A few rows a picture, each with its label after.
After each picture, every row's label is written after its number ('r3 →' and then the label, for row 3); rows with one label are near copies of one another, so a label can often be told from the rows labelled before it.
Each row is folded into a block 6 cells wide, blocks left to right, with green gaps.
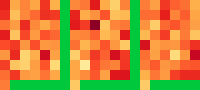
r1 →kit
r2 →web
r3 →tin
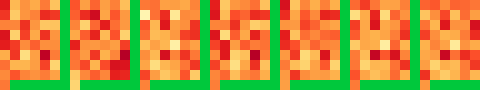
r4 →kit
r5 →tin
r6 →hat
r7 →kit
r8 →kit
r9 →hat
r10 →hat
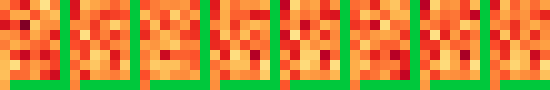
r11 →web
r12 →kit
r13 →hat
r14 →kit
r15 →kit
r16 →web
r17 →kit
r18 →kit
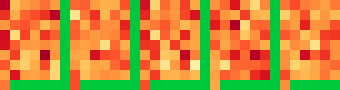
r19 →kit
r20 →hat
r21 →kit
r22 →web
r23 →hat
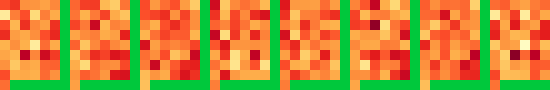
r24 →hat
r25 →web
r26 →tin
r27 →kit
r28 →kit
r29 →web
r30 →tin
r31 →hat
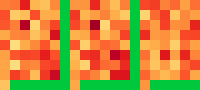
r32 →web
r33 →web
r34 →hat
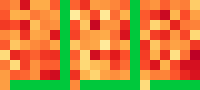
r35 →web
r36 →hat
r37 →tin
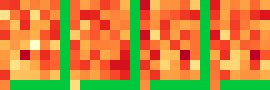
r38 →hat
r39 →tin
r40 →kit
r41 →kit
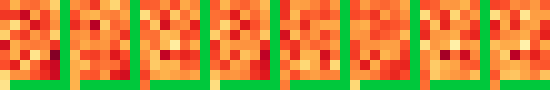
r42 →tin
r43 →web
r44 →hat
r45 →tin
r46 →kit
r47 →tin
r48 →hat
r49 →hat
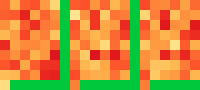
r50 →tin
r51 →hat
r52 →hat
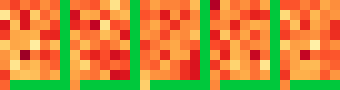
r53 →hat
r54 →web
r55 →tin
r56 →kit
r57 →hat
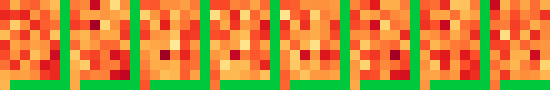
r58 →tin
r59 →web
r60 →hat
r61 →hat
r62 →hat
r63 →web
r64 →web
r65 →kit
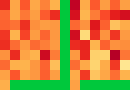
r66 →kit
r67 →kit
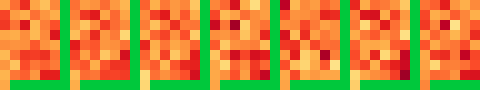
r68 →web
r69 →tin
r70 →tin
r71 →web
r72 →kit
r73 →tin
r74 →web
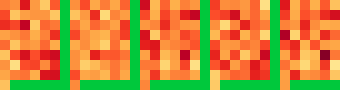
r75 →web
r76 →hat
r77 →kit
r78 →tin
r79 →kit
